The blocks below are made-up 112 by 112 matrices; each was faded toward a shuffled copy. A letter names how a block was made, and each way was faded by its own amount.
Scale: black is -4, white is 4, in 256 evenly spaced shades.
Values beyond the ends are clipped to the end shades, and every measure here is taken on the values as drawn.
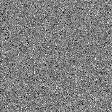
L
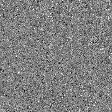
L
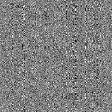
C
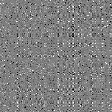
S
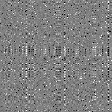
S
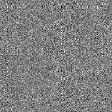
C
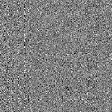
C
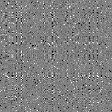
S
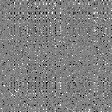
S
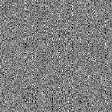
C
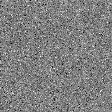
L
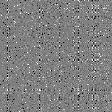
S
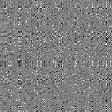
S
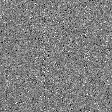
L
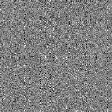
C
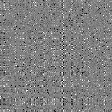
S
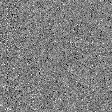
L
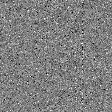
L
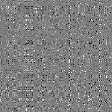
S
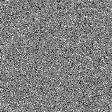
L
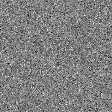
L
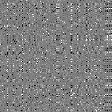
S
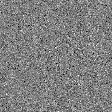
L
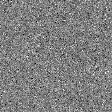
L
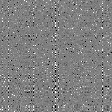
S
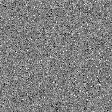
L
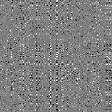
S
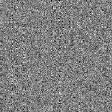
C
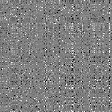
S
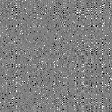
S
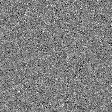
L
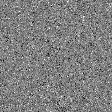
L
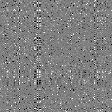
S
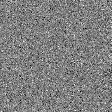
L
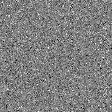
L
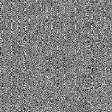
C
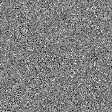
L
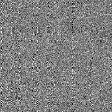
C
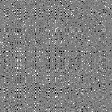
S
